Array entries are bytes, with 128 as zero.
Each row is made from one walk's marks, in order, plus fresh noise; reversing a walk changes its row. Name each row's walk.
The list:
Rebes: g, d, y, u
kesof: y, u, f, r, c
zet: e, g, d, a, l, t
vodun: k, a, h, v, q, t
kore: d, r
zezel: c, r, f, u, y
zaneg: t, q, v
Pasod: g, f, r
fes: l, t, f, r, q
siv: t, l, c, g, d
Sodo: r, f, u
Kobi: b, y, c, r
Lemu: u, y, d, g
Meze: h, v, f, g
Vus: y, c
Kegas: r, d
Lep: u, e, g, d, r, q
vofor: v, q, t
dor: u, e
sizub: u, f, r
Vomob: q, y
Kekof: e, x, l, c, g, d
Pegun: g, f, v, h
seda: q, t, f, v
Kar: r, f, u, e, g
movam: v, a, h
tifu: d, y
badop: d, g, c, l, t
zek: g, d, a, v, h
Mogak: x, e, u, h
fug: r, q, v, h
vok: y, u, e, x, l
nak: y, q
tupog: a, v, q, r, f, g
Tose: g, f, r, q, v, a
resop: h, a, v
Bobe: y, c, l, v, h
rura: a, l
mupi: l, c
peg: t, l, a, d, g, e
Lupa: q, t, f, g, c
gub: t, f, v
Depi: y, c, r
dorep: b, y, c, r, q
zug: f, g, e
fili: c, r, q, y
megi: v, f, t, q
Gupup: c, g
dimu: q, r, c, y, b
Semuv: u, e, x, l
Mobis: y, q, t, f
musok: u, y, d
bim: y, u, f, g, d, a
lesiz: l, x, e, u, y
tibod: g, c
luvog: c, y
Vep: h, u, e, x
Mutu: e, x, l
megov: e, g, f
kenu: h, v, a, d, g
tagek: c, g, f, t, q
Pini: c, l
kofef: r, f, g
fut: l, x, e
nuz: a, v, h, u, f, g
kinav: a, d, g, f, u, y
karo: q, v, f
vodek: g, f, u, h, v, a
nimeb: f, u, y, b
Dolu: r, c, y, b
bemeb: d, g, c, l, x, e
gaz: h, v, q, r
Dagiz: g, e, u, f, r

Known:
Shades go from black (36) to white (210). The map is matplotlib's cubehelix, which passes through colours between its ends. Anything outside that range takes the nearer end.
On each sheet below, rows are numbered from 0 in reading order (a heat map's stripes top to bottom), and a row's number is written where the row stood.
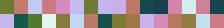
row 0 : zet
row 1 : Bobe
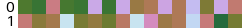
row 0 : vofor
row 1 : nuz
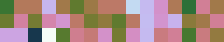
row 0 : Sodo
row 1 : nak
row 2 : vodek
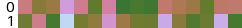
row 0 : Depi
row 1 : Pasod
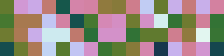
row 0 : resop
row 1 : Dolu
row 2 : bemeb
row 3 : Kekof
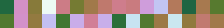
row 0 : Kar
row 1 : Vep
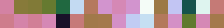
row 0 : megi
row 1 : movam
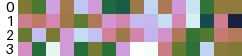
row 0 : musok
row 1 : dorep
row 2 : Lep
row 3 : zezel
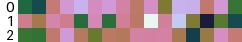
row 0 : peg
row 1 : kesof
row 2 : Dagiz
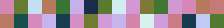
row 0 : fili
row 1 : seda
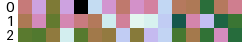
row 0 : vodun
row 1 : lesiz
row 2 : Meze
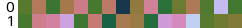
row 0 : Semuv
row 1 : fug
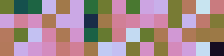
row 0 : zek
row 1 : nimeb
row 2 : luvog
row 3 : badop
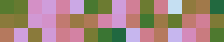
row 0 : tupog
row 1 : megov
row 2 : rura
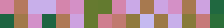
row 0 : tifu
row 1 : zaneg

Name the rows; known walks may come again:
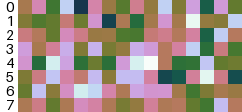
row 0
Pegun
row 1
Mobis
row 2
sizub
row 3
Vomob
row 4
zezel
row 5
zet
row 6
Lep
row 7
dor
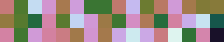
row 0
luvog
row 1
Mutu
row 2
Kobi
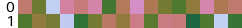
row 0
Gupup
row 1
tibod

